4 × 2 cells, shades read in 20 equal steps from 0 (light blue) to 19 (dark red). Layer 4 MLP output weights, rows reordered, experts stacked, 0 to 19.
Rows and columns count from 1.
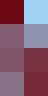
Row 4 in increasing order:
9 16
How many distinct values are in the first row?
2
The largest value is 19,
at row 1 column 1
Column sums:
51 37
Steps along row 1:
down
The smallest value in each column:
9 0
